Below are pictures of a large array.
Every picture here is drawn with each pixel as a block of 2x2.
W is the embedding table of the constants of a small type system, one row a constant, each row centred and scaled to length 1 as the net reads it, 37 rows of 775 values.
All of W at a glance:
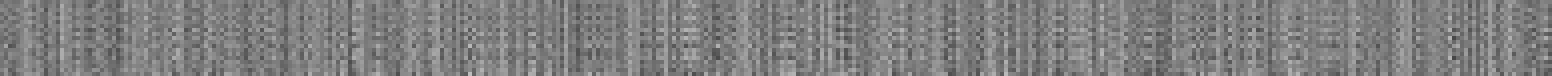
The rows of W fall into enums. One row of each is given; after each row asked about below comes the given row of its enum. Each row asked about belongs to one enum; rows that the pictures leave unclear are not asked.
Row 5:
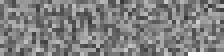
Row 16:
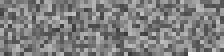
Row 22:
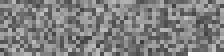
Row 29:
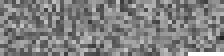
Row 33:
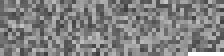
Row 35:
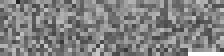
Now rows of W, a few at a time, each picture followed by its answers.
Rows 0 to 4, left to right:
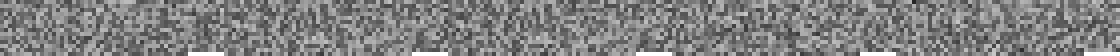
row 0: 22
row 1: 33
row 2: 33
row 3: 16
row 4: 35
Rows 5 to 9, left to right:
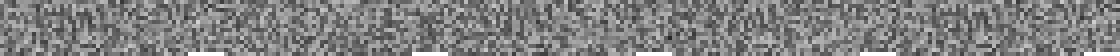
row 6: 22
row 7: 29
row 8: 33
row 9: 5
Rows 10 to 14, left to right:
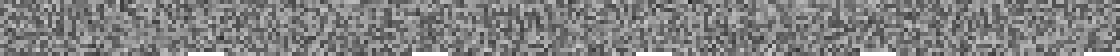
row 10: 29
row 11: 22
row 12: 5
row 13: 35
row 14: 33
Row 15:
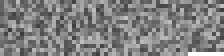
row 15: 33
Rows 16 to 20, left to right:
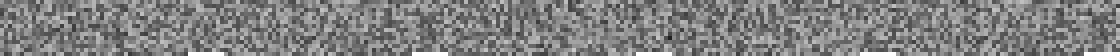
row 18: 29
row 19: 33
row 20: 22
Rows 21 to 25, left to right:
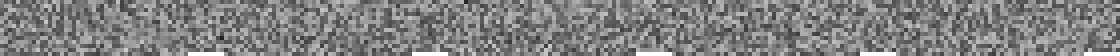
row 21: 29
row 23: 35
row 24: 16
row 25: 33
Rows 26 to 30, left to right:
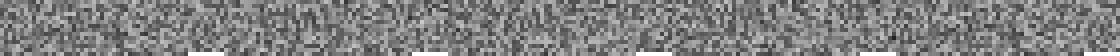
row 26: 16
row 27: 5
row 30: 16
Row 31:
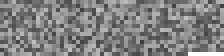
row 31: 22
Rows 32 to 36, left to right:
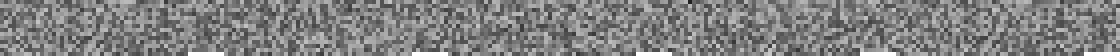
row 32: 22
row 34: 16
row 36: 22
